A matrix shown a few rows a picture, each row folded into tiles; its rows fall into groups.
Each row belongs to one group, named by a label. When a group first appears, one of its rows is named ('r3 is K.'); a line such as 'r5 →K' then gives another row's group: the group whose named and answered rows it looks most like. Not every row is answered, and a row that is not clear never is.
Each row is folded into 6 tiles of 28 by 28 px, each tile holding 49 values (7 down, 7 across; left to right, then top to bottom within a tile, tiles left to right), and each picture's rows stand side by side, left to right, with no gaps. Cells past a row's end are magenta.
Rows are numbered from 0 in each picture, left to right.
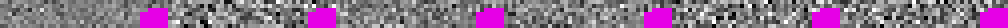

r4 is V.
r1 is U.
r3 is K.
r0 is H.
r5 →V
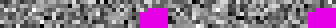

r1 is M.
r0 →V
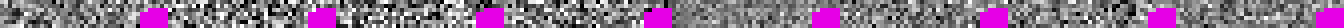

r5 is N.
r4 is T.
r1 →U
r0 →H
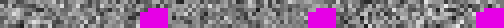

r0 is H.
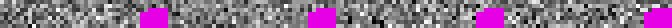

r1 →K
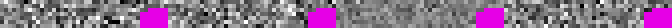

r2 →M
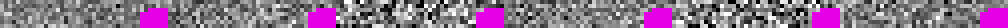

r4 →U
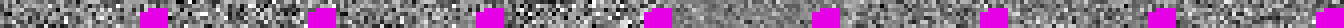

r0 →K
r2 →K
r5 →U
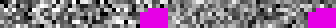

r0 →V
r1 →N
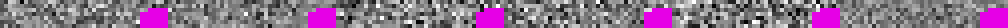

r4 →U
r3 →V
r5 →N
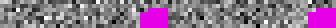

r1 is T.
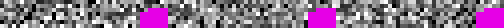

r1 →H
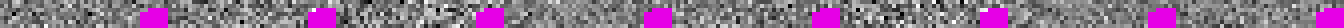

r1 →V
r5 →V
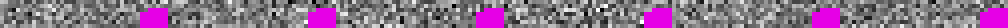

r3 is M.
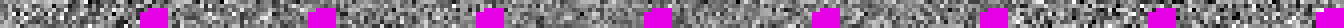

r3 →U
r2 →K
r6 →N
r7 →V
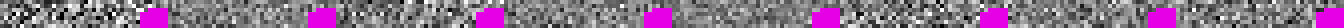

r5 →H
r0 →N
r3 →K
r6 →M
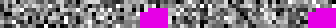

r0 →K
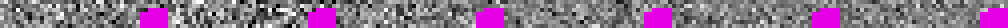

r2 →M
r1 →N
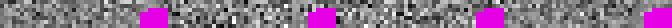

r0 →T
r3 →U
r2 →M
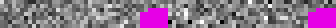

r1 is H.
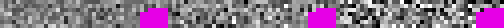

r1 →K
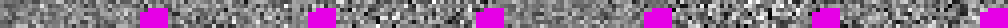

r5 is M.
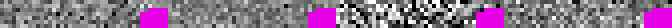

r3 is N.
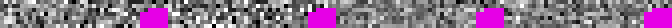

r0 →N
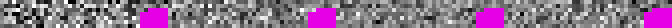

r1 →T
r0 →N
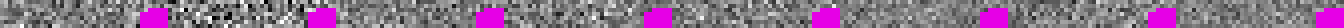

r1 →V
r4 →V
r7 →V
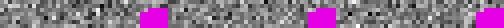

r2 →H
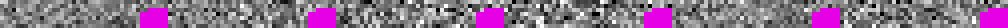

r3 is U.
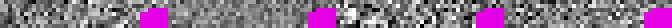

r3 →N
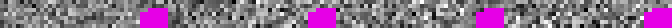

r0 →M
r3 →H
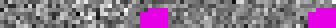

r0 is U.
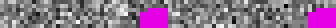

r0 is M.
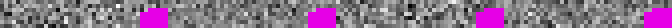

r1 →U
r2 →M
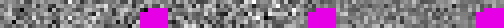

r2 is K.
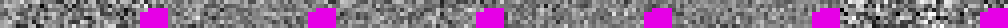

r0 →U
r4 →K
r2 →T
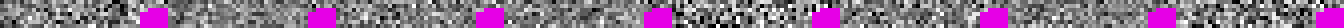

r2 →V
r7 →U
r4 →K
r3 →T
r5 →H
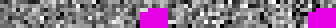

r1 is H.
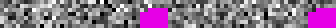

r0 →V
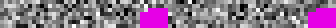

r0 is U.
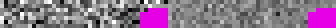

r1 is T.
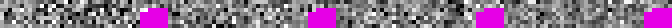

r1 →K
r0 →T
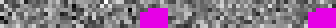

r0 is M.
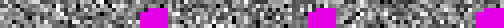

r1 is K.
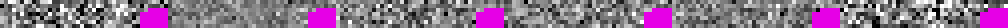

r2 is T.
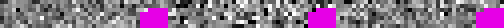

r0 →V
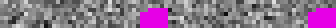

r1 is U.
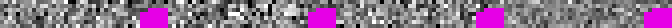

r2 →H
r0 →N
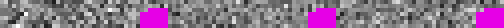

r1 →K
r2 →T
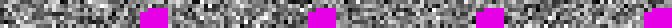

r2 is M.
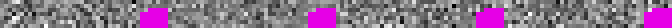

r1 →U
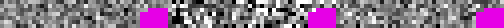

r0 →U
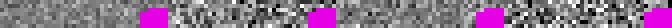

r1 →N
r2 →H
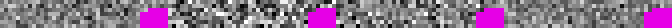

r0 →U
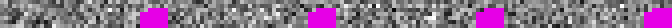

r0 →H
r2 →T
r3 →K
